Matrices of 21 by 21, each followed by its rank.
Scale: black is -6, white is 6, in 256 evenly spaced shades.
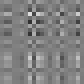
one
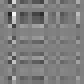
one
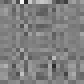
three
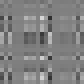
one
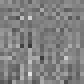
three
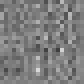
three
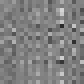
three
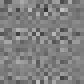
three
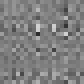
three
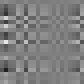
one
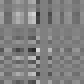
one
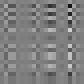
one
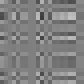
one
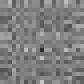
three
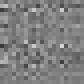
three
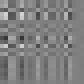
one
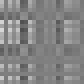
one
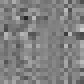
three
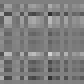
one
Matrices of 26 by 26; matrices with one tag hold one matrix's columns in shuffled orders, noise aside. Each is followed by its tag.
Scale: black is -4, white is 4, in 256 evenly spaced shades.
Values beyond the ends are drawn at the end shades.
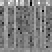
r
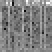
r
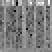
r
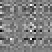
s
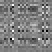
s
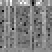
r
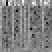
r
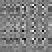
s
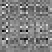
s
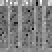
r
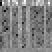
r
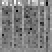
r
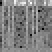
r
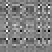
s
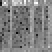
r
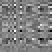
s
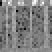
r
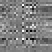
s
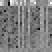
r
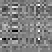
s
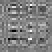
s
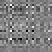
s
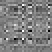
s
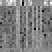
r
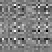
s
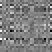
s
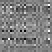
s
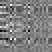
s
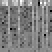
r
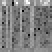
r
